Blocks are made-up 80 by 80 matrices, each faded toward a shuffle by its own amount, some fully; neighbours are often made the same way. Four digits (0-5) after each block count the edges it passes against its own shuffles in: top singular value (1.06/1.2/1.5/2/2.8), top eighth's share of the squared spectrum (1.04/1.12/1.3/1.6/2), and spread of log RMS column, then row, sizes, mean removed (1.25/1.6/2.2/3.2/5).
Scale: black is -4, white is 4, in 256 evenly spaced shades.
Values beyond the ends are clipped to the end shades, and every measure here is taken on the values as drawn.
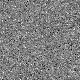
0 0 0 0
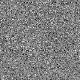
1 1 0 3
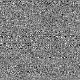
1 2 0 3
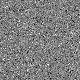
0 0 0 0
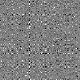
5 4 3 3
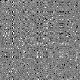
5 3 2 2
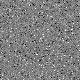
2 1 0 0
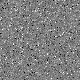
1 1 0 0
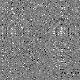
4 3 2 2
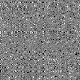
4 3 1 2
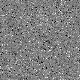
1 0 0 0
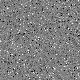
0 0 0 0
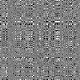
5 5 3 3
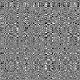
5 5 3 3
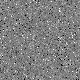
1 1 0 0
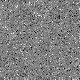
3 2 0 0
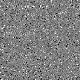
3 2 1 1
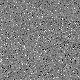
0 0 0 0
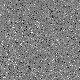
1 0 0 0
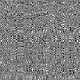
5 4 3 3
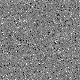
2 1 0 0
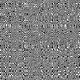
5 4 3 3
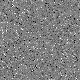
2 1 0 0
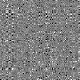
4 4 2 2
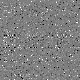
3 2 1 1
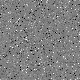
0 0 0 0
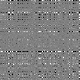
5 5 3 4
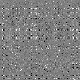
4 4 2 3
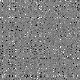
4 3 2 2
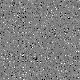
3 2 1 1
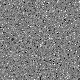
1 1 0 0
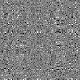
4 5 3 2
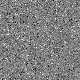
1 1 0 0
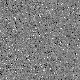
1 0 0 0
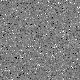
0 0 0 0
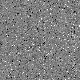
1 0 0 0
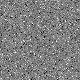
0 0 1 0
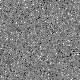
0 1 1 0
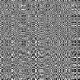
5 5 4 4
